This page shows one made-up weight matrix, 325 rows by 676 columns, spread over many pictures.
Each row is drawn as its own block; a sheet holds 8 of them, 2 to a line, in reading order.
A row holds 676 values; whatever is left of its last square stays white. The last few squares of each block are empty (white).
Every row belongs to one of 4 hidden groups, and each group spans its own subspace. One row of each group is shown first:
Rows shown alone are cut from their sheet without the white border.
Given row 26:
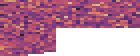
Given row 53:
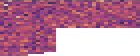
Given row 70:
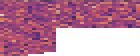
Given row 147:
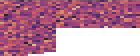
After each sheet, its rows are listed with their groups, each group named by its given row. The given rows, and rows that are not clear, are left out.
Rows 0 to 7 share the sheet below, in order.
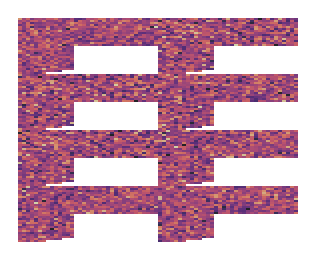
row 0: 70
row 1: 53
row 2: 53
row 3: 26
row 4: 53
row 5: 53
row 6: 53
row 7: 26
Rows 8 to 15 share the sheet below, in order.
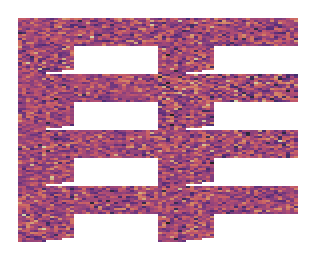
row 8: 70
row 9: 53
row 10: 26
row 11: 53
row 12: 26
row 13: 147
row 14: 70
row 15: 53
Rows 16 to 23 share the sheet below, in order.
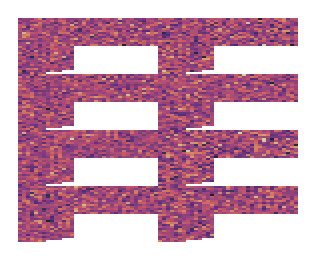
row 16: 147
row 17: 147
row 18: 70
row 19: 26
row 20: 53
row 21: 26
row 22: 70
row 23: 53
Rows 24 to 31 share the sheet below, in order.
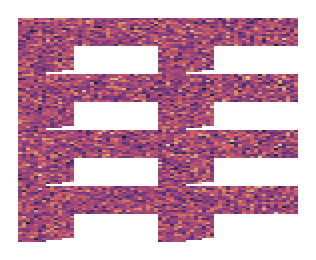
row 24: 26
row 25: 53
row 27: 147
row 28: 26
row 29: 26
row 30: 53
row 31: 53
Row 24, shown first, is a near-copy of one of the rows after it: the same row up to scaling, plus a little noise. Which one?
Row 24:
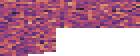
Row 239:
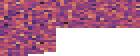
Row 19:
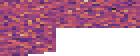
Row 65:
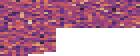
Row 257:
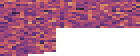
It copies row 257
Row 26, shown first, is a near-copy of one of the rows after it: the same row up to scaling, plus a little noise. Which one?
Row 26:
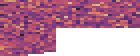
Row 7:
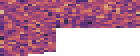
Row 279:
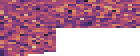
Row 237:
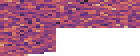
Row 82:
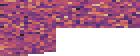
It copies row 82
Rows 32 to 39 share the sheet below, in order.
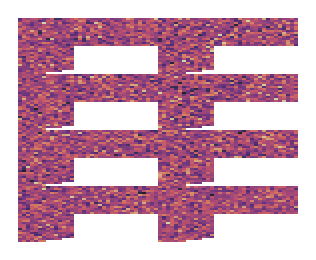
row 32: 26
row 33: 147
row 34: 70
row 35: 26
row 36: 53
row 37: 26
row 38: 70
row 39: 53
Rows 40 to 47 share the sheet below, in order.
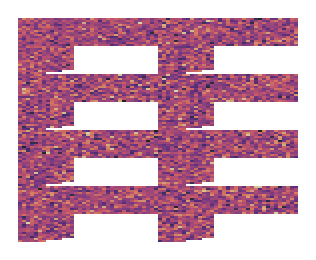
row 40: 26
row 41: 53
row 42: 147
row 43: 53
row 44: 26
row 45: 147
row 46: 53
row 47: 53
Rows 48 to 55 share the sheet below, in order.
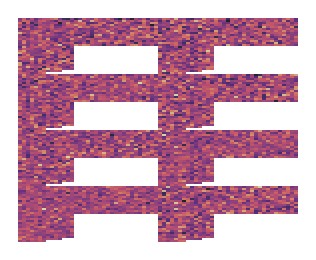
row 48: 70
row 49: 70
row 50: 70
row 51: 53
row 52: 26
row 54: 26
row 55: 53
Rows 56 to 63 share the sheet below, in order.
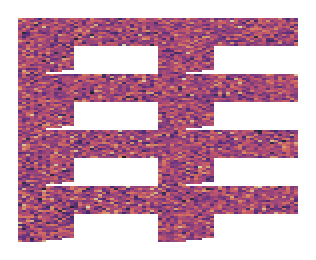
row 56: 147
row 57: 70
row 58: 70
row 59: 26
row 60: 147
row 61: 70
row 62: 26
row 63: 53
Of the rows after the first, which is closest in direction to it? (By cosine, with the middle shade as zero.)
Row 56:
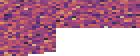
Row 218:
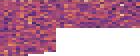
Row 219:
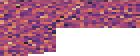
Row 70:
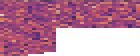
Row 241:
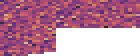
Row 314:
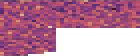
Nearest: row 219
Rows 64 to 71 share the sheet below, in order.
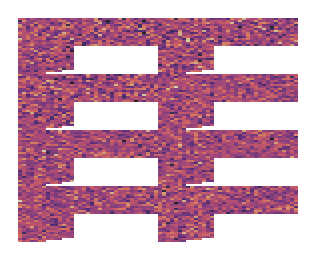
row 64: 147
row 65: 26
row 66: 53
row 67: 26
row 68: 26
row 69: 26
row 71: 53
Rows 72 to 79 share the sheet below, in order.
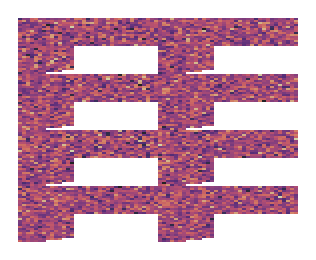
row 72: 53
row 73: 26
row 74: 147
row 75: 147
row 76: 147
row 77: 70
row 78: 53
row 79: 147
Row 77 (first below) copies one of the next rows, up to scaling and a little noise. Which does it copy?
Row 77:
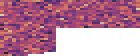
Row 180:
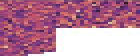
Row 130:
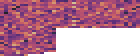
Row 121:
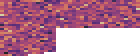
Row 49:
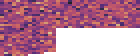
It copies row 121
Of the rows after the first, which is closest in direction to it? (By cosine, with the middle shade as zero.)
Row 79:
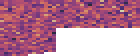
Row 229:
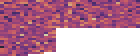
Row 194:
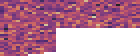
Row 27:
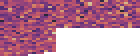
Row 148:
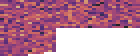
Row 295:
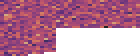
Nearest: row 295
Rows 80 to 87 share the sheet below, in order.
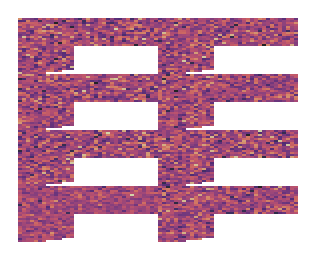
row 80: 53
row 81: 147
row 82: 26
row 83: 53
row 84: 147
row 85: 147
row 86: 26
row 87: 53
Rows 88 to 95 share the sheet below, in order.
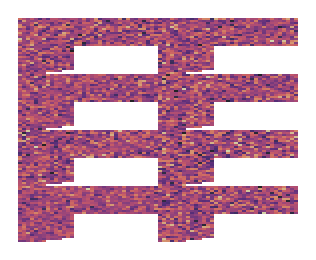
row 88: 147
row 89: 70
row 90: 70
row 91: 53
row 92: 53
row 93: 26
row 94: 26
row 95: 147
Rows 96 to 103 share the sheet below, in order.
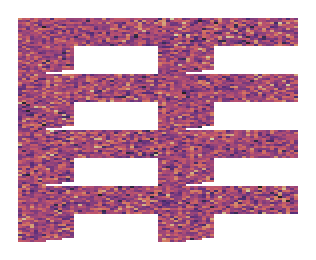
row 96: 70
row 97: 26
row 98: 70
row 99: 26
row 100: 70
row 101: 53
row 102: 70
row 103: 147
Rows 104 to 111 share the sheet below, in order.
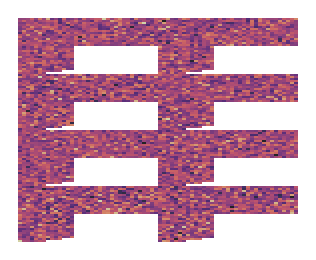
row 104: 26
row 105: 53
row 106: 53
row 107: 70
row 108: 70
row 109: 26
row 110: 26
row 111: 70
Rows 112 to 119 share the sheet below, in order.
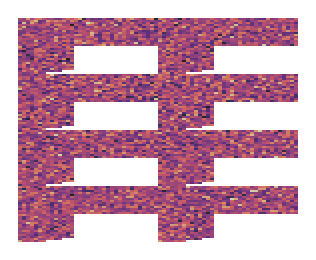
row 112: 70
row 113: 147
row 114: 70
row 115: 70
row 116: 53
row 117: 53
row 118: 53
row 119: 26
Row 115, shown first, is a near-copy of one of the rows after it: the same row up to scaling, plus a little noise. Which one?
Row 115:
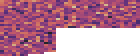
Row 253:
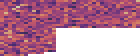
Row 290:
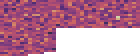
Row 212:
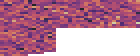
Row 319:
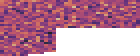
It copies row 319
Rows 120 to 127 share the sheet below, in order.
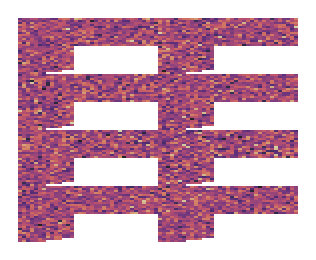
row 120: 70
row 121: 70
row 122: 70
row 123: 147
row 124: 147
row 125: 70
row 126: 70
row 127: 53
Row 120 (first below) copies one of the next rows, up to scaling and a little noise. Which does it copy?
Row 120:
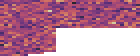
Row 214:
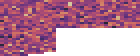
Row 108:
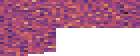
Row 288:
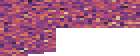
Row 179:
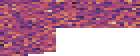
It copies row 179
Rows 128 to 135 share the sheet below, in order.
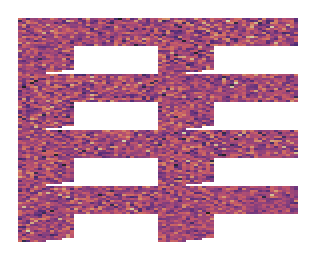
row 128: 53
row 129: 26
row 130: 70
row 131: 26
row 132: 26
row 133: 70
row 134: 70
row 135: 26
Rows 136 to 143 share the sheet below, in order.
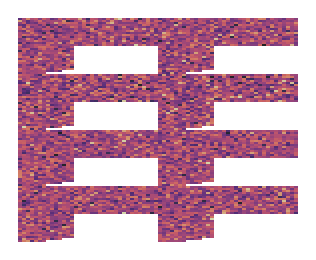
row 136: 53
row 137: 147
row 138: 147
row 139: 70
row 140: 26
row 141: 70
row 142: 147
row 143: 147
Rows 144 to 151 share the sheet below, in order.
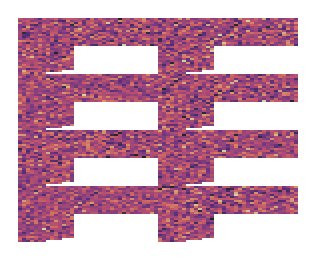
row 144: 147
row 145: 147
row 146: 26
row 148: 26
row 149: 26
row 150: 147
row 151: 26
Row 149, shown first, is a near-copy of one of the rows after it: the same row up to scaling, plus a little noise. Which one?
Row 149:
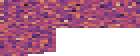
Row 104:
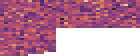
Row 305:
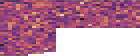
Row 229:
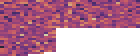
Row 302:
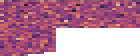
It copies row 302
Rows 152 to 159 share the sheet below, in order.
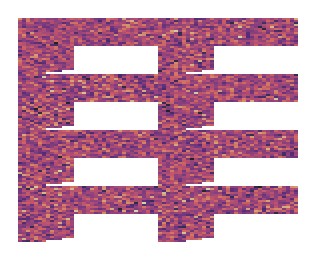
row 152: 26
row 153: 26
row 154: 70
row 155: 70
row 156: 70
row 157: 70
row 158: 70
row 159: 53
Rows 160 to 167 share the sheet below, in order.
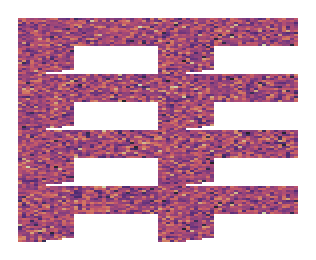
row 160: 70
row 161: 147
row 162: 147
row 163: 26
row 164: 70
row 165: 147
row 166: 26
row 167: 147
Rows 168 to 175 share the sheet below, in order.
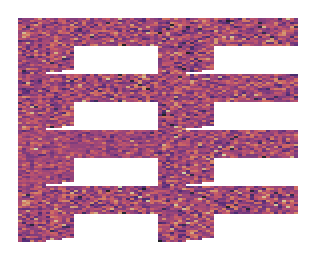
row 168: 147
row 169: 70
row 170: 147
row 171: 53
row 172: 26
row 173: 147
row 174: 147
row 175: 26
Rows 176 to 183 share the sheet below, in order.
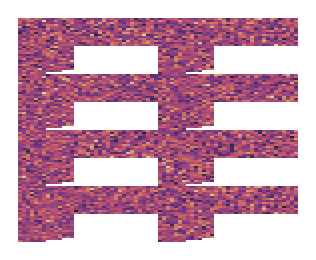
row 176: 70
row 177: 53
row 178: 26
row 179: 70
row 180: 70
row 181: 70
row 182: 70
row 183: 53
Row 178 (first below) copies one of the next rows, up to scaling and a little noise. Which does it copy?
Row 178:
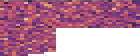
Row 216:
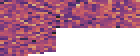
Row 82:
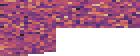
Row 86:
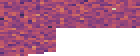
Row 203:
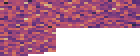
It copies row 203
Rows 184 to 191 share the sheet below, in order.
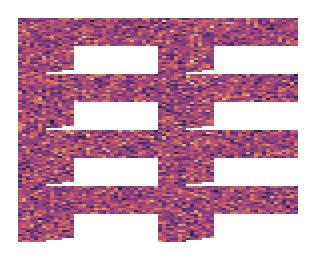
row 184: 70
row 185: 53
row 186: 26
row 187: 70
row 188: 70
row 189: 53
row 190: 70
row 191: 26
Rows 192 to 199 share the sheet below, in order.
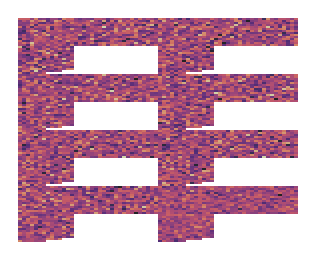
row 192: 70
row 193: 147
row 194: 26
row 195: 70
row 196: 147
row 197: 147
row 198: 53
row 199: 70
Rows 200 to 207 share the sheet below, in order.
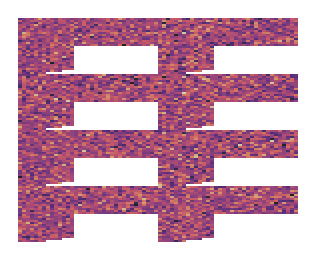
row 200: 147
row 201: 53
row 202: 26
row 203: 26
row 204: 26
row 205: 26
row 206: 70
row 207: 70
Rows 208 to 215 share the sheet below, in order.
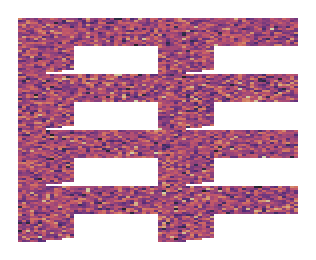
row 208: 53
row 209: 26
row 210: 53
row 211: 26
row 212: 70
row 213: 147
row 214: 70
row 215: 53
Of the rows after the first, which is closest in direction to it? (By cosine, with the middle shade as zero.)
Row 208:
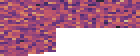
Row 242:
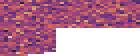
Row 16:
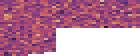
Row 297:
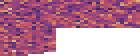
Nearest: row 242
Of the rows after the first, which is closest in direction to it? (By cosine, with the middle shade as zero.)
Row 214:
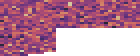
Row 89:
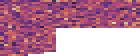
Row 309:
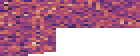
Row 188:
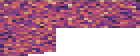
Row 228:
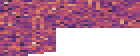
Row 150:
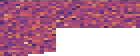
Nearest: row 188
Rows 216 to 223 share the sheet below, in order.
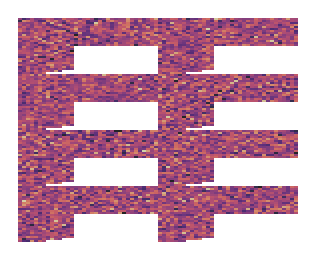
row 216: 26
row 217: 70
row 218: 26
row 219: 147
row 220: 53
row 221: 53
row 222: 147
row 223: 53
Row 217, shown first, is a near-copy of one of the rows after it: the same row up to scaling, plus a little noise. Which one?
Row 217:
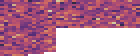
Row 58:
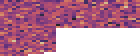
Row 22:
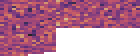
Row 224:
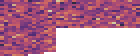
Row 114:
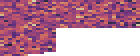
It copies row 224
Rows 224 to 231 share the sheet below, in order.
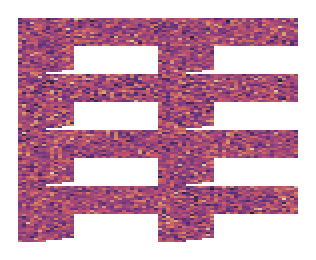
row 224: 70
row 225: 70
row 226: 53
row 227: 70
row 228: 53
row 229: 26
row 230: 53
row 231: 70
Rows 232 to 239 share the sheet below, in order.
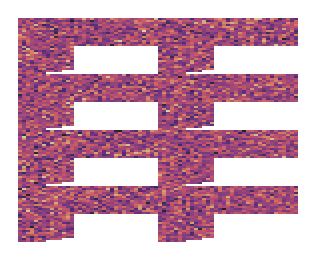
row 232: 70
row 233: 53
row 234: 147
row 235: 53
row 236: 53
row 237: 26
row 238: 53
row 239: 26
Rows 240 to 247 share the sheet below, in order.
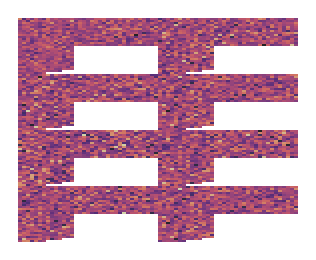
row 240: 70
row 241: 147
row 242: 53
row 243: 53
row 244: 26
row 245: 147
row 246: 147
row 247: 53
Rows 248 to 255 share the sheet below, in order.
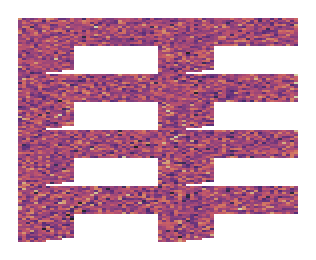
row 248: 70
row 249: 70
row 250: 70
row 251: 70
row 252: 147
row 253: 70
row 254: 147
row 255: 70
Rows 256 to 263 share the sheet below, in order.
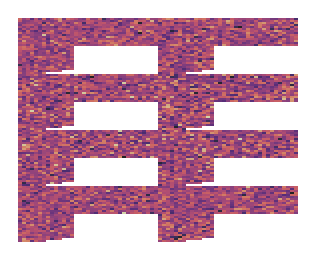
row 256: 26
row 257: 26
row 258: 70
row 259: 70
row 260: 147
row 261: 70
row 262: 147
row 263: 70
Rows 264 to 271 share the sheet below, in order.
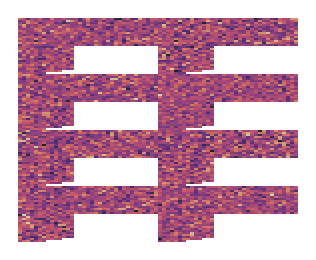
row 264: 53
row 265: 53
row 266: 26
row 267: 147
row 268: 53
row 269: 147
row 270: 70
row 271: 26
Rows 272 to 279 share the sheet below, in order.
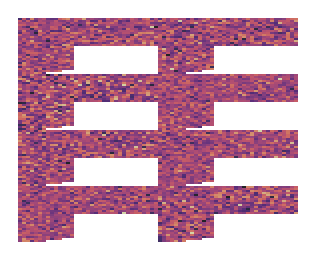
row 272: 70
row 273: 53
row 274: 26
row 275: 26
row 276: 70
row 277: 53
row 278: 147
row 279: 26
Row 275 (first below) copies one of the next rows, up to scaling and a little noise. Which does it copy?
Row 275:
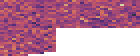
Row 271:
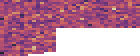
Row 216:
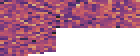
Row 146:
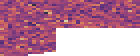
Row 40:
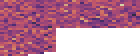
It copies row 40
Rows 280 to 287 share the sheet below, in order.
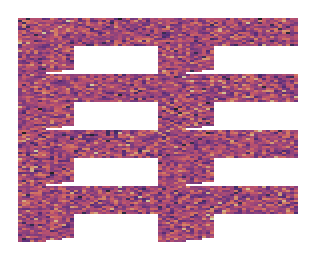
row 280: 53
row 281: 147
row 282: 26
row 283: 70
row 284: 53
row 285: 53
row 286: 147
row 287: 147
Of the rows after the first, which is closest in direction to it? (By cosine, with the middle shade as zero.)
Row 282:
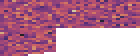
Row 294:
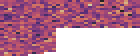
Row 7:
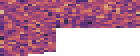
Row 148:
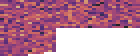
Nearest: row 7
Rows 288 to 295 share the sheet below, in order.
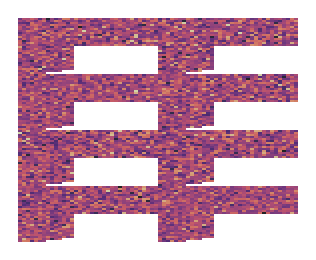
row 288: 70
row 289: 26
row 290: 70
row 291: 147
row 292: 53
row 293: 53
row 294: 147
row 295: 147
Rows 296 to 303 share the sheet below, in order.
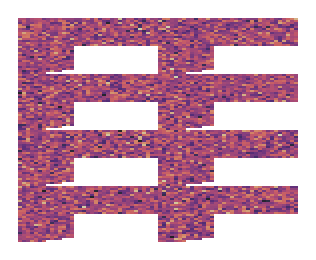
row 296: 147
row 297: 53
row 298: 26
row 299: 26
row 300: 147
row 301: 26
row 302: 26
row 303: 53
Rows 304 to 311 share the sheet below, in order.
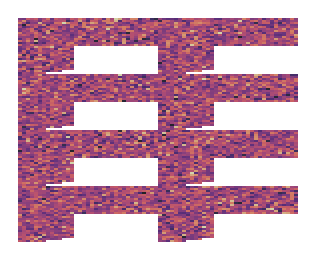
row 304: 53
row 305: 26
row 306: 147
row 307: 53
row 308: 147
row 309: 53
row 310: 70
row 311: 70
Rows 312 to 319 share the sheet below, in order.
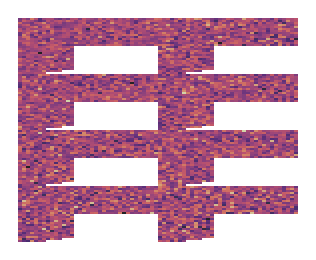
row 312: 26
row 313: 70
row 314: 26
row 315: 26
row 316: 53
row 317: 26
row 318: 147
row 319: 70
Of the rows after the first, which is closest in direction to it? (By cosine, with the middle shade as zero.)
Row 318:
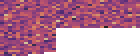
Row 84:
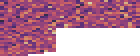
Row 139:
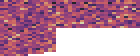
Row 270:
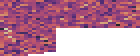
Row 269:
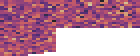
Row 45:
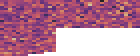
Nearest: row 84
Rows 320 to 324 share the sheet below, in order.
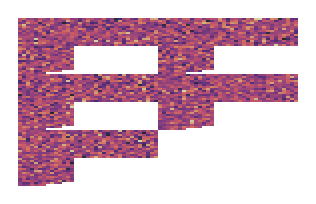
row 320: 53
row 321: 53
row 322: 147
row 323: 26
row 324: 147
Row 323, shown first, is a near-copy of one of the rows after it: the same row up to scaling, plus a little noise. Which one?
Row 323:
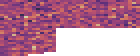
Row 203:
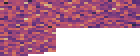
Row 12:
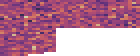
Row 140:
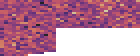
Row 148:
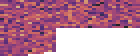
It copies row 12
